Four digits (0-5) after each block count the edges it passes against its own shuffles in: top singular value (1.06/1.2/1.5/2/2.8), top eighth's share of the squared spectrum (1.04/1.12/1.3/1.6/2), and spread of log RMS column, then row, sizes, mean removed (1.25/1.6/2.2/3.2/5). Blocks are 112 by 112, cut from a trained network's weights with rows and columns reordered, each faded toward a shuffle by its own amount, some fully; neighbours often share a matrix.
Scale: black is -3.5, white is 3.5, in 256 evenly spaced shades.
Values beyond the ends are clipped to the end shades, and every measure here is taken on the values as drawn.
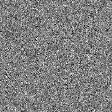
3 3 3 0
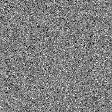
2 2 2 0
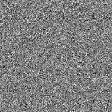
3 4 1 2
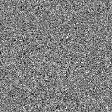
3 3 1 2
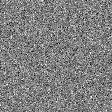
0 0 0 0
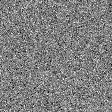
0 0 0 0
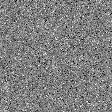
0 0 0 0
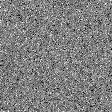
0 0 0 0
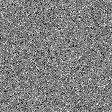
0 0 0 0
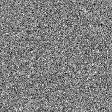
2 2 1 1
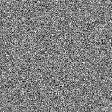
3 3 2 2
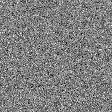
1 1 0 1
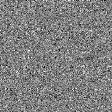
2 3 0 3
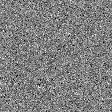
1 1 0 1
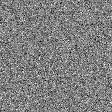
1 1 0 0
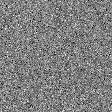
1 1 0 1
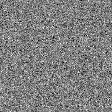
2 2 0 2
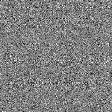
2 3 0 3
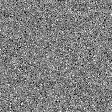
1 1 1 0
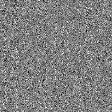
3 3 3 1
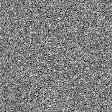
2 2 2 0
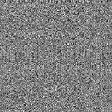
3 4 2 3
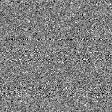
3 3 0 3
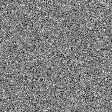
1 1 0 1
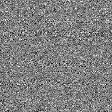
2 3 0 3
